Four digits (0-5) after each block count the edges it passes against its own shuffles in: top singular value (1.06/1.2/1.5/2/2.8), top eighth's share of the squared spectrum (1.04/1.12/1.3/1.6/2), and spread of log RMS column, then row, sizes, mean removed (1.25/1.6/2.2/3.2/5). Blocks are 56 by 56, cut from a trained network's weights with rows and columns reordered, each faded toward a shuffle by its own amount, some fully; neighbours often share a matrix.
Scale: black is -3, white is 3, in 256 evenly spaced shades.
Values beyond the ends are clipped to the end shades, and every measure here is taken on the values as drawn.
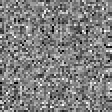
3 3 1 0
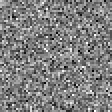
0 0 0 0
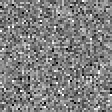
1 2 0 0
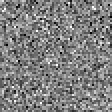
1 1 0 0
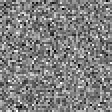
1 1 0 0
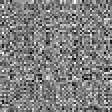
4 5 3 2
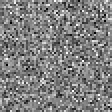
0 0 0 0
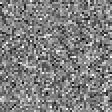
0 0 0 0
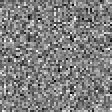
3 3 1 1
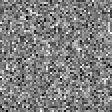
2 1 0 0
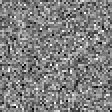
0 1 0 0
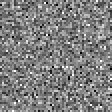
2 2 0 0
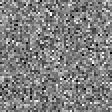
0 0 0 0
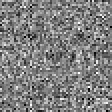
3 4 1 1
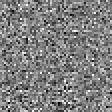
3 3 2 1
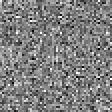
3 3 2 1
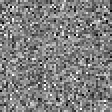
2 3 1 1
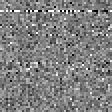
3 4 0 2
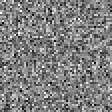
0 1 0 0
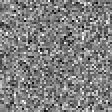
2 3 1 0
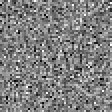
0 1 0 0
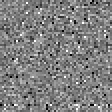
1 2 0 1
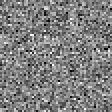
3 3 1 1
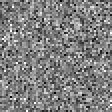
1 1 0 1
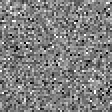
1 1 0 0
